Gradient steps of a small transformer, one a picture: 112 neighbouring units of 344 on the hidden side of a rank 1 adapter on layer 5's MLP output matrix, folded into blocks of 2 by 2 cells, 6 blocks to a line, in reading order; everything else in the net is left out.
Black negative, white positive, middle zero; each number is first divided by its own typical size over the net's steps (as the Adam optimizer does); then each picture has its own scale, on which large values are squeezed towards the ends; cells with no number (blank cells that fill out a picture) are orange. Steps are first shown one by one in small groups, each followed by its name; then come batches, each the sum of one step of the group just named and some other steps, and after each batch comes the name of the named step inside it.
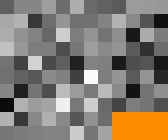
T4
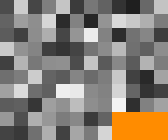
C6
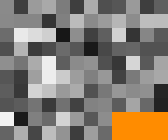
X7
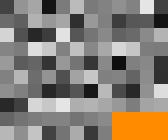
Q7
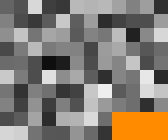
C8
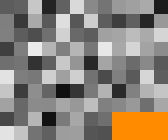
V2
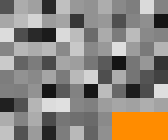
Q7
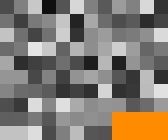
Q7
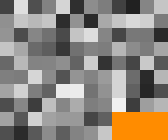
C6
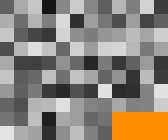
V2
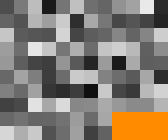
Q7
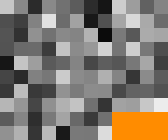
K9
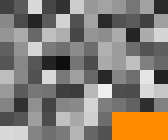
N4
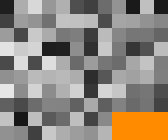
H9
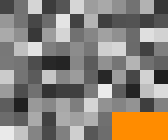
N4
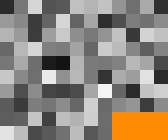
N4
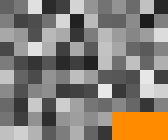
H9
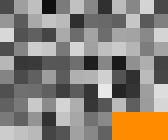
K9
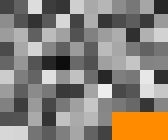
N4
